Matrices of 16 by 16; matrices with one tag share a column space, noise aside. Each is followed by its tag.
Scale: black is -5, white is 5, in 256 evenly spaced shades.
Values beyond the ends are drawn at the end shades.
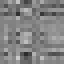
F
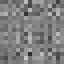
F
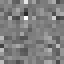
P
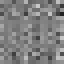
F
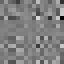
P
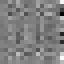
F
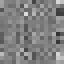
F
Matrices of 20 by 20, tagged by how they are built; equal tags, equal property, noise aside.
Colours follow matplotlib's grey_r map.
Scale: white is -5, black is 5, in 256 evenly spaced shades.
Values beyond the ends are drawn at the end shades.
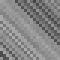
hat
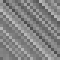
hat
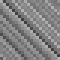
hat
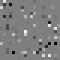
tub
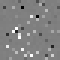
tub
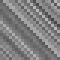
hat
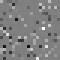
tub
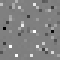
tub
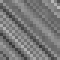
hat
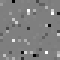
tub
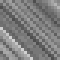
hat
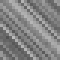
hat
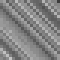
hat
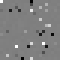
tub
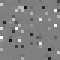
tub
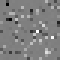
tub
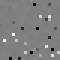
tub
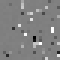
tub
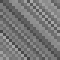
hat
